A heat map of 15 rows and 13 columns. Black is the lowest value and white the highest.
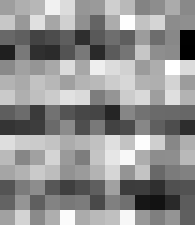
Grain: streaks across. Stripes: horizontal, repeating 3 times. Slope: none.
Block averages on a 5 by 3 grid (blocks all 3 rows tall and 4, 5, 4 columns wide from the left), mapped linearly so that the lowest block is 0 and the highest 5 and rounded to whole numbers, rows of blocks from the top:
3 3 3 | 2 4 4 | 2 2 2 | 5 5 4 | 2 3 0
